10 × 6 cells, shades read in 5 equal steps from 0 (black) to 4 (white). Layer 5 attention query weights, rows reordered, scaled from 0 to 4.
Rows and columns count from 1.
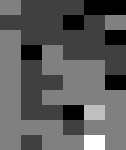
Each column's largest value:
2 2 2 2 4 2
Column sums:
19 10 15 12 18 12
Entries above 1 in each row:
1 1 1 2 4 3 5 3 5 5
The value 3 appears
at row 8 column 5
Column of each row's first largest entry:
1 6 1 1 1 1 1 5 1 5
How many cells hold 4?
1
